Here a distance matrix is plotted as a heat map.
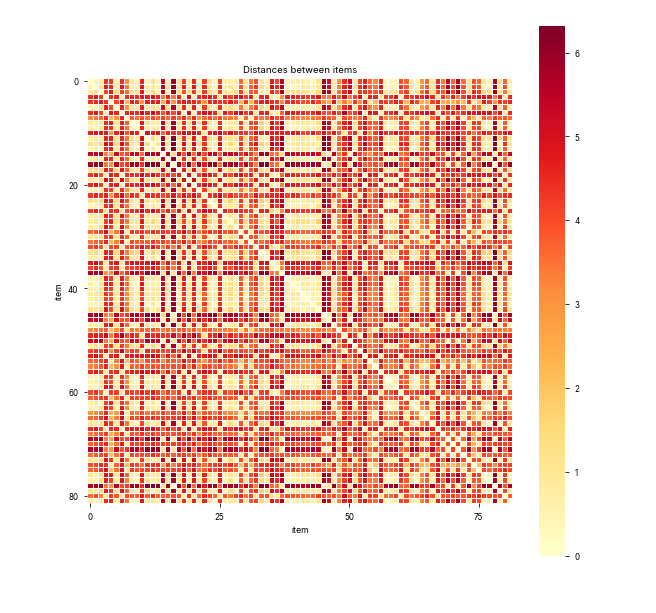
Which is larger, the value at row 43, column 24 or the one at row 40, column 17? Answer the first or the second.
the second
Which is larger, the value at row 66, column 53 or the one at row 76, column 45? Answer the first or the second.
the second
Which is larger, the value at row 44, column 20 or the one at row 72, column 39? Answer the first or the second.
the first
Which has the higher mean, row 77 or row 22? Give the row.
22
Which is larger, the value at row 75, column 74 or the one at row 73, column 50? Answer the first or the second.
the second
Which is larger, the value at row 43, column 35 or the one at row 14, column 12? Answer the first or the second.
the second
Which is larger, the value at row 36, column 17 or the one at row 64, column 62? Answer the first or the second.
the first
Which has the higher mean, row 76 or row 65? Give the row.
65
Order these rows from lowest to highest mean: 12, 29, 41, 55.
41, 12, 55, 29
